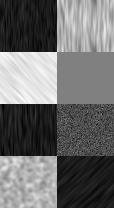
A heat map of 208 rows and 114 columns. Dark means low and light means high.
It is made of 4 by 2 panels. Panel 1,1: very low, streaked downward, faint in contrast. Panel 1,2: high, streaked downward. Panel 2,1: very high, slanting down to the right, faint in contrast. Panel 2,2: middling, flat. Panel 3,1: very low, streaked downward, faint in contrast. Panel 3,2: low, fine-grained. Panel 4,1: high, blotchy. Panel 4,2: very low, slanting up to the right, faint in contrast.
